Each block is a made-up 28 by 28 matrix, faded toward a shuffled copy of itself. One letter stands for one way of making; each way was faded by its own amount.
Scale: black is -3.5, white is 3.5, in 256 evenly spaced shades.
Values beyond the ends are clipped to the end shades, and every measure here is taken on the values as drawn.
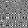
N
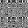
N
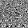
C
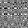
N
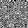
C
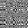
N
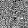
C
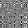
N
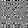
N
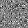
C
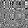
N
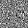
C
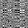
N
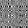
N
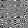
N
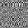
N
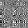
N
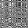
N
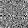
C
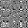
N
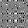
N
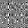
N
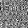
C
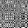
N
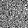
C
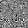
C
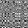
N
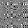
N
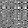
N
